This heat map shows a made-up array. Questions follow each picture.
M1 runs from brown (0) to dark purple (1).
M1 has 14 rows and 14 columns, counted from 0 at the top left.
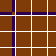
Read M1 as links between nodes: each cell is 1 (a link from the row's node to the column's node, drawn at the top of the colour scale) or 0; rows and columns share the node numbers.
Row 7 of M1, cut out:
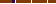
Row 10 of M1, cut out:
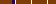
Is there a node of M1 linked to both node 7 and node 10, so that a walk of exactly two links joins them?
yes
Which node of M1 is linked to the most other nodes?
node 3
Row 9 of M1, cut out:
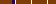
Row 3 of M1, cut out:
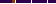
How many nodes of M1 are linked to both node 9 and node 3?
0
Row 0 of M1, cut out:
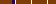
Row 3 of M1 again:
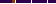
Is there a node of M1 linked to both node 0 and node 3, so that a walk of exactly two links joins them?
no
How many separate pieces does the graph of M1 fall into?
1
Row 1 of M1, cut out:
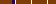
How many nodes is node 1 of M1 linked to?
1
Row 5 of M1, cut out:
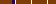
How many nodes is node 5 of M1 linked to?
1
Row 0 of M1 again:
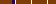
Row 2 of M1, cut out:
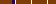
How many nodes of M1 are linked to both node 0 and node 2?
1
